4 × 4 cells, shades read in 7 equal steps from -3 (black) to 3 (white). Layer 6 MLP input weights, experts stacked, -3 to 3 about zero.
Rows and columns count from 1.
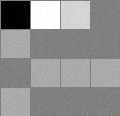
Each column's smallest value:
-3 0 0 0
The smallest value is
-3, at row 1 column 1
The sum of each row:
2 1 3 1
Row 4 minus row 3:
1 -1 -1 -1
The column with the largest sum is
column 2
